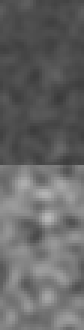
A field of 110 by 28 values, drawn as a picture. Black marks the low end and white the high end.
It is made of 2 by 1 panels. Panel 1,1: low, blotchy, faint in contrast. Panel 2,1: middling, blotchy.
